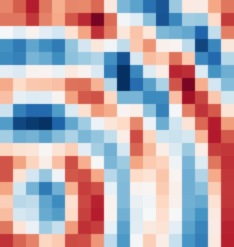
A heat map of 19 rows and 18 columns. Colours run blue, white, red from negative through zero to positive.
Average level on the scale: 50%. Rings: centred on the bottom left. Slope: none. Odd rows or columns: none.
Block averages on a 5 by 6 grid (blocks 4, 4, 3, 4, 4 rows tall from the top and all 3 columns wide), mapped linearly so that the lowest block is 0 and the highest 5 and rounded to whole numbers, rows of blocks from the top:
3 3 4 2 1 2 / 2 3 3 0 4 2 / 0 0 2 3 2 5 / 3 3 3 3 2 4 / 3 2 4 2 2 3
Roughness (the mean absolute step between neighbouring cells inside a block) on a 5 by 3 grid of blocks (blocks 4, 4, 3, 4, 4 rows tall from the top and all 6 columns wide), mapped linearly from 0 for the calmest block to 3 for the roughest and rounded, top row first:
122 | 023 | 011 | 110 | 100
